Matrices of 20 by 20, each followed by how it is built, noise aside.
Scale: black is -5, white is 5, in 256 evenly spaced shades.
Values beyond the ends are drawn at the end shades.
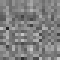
low rank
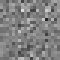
low rank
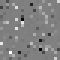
sparse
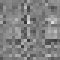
low rank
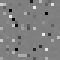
sparse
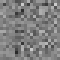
low rank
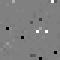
sparse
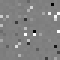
sparse
